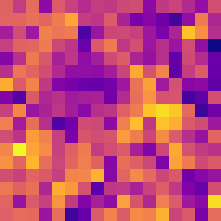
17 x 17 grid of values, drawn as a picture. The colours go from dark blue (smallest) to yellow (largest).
Neither half mirrors the other. The ninth with the lowest average is the top right. On average the colour sits 50% of the way up the scale. The histogram is bell-shaped.
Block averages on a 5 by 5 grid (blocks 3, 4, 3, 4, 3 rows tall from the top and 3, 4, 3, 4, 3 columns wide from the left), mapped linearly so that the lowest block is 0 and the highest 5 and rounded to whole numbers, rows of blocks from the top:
23202 / 31120 / 20150 / 43331 / 32231
